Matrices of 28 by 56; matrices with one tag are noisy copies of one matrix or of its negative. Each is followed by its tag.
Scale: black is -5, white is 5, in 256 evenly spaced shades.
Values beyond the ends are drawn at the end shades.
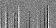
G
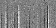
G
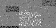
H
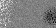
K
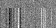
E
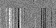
E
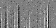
G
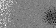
K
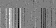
E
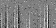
G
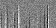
G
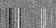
E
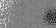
K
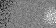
K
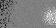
K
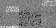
H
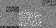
H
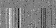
E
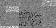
H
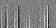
G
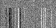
E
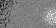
K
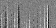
G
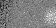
K
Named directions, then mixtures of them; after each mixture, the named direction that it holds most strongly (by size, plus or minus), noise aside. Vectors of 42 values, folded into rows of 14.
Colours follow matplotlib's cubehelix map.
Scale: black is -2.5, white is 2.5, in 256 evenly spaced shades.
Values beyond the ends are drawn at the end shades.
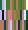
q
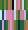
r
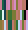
q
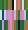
r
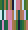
r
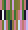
q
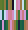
r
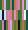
q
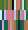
r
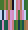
r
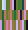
q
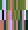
q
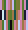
q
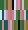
r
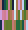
r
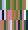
q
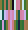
r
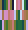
r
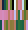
r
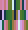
r
